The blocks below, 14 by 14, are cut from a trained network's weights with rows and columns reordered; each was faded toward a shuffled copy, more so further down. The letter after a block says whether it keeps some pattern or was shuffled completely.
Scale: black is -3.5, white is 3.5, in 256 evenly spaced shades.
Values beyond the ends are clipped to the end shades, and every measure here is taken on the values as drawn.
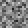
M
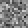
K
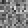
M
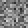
M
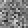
K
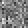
M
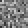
K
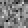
K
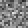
K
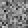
K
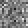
M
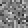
K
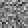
K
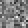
M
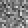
K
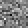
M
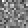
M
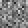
M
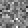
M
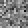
K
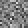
M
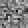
K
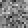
K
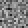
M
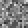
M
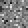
K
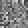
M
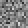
K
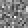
K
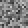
K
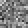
K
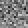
K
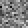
K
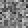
K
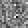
K
